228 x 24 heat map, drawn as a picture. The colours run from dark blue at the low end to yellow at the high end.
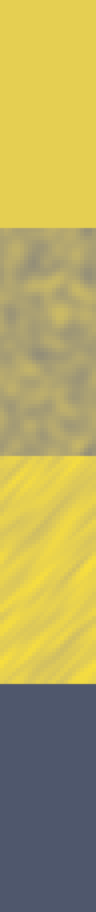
It is made of 4 by 1 panels. Panel 1,1: very high, flat. Panel 2,1: high, blotchy, faint in contrast. Panel 3,1: very high, slanting up to the right, faint in contrast. Panel 4,1: low, flat.
